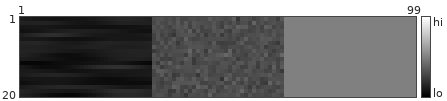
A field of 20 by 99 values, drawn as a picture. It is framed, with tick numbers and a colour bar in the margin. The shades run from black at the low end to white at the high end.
The table splits into one row of 3 panels. Panel 1,1: very low, streaked across, faint in contrast. Panel 1,2: low, fine-grained, faint in contrast. Panel 1,3: middling, flat.
